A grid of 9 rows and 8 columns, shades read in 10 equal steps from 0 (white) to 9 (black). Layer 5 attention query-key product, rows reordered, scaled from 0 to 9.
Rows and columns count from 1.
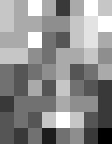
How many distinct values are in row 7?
4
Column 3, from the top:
0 3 0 4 5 3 5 6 5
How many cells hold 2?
11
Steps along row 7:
down same same down up same up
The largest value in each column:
7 7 6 8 7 6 7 9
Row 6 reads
5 6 3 6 2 5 6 7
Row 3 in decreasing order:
6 5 3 3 3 2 1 0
